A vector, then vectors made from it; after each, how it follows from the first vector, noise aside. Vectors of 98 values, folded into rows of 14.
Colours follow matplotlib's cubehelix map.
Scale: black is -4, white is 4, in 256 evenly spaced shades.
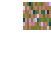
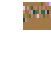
partly zeroed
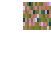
copied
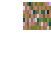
copied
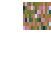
reversed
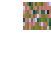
copied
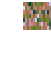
copied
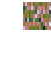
reversed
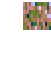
wrapped around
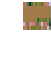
partly zeroed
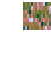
wrapped around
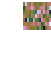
reversed
